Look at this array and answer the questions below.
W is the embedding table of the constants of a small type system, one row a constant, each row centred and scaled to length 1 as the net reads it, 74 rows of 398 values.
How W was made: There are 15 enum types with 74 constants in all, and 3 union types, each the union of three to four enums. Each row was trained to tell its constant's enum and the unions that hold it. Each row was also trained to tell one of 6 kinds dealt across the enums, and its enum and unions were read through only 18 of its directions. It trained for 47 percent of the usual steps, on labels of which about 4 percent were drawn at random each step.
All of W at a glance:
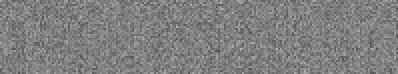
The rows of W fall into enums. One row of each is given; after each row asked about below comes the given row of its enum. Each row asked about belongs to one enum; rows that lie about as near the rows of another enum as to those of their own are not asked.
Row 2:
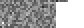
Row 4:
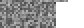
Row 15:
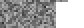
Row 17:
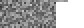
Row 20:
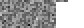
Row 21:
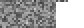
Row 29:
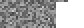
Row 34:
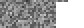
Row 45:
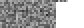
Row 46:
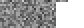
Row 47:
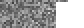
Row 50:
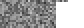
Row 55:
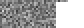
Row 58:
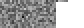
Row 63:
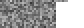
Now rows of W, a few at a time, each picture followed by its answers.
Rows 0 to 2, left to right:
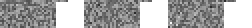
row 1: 34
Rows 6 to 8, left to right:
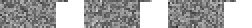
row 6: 21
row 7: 29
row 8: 29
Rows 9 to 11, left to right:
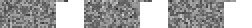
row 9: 17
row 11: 21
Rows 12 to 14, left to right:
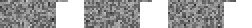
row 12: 21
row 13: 29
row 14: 47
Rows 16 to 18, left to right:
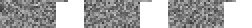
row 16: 47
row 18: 58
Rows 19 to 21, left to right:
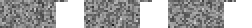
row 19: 15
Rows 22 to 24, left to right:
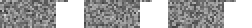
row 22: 63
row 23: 63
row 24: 29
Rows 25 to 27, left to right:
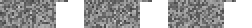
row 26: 34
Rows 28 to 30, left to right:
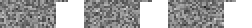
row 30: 63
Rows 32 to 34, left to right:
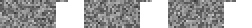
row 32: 47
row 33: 50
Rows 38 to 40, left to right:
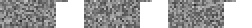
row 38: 63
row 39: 50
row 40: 46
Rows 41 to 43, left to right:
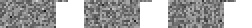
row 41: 34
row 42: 58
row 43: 45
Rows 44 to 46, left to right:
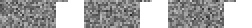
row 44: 47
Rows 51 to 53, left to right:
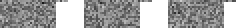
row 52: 17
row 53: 47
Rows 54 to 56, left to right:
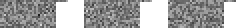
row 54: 2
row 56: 21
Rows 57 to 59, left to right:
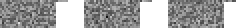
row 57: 15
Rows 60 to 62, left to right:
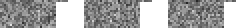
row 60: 34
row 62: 34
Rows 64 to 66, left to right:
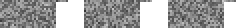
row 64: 21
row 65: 50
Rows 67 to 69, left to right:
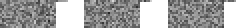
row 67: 15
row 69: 2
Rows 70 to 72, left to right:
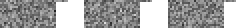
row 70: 63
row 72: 17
